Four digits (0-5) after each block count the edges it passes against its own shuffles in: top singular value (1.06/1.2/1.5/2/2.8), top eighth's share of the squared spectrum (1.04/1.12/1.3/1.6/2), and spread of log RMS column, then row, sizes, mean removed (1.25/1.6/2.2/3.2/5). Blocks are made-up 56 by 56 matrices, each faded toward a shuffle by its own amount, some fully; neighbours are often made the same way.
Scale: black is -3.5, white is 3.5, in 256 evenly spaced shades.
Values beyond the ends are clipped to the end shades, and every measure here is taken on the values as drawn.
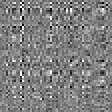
5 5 3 3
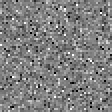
1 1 0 0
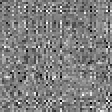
4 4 3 3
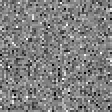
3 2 0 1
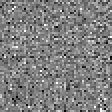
3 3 0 1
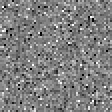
0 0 0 0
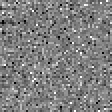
2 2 0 0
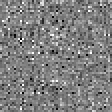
4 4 2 2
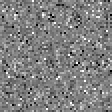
0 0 0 1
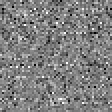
1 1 0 2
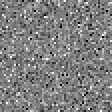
0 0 0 0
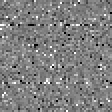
2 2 0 1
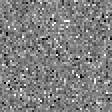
0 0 0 0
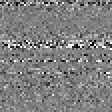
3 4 0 4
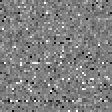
1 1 0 1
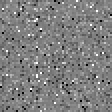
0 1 0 0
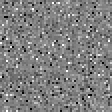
0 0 0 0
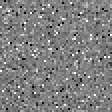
0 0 0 0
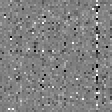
3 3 2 1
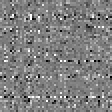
2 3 3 3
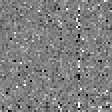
2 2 1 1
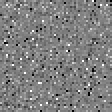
1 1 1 0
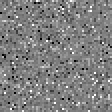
0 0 0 0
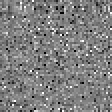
3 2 0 1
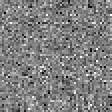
3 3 1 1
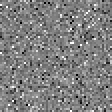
3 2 1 0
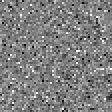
0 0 0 0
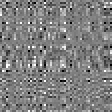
5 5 3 3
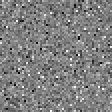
0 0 0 0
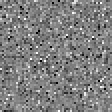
1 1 0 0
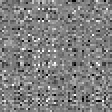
4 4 3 3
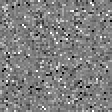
1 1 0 0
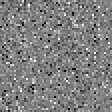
2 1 1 0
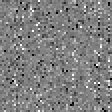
2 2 1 0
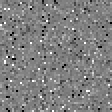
1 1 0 0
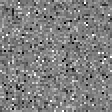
1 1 1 0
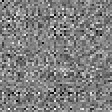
4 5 2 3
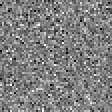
2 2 0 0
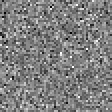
1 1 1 0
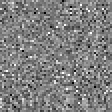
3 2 1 1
